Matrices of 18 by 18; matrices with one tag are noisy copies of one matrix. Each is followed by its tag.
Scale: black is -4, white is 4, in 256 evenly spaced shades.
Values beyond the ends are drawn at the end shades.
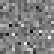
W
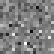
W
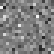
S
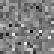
W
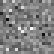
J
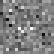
J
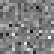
W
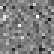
S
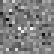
J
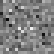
J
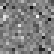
S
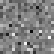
W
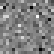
S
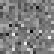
W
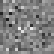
J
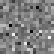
W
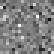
S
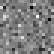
S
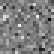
S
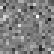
S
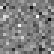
S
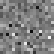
W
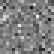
S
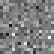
W
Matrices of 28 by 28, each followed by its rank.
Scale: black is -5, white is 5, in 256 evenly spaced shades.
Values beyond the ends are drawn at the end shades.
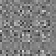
three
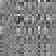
three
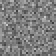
full rank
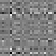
two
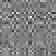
three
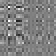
two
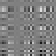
one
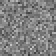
full rank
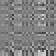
two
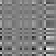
one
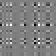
one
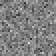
full rank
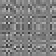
two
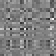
three
